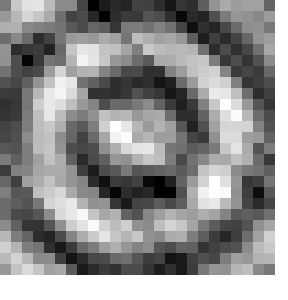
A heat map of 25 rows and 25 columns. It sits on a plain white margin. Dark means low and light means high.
Rings spread out from the centre. There is no overall slope. No row or column stands out.
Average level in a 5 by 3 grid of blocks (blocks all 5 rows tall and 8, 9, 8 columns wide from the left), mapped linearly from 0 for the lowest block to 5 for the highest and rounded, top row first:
321 / 413 / 354 / 404 / 332
